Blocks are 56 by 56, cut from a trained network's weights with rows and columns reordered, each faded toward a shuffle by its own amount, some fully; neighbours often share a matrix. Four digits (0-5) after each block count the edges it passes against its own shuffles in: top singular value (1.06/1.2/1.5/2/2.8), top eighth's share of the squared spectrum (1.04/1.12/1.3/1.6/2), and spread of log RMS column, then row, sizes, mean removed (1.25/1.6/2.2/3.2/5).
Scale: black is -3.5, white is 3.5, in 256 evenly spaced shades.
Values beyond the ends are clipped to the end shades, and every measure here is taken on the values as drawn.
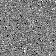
0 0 0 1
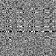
4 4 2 3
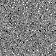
3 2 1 1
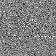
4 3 0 2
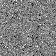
1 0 0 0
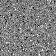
1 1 0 0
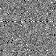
3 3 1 2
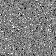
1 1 0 0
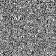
2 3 0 1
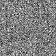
2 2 0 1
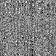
3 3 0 2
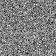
0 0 0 0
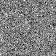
0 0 0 0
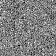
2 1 0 0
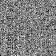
3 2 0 1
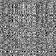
4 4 1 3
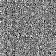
3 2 0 1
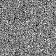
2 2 0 0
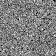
0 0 0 0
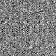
3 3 0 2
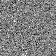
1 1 0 0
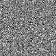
2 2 1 1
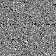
3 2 0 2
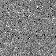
0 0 0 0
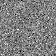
1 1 0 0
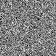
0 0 0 0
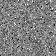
0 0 0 0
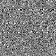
3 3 1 2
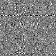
3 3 1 2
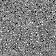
1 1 0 0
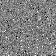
1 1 0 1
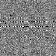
4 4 1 2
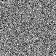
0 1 0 0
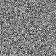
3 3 0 2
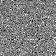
2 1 0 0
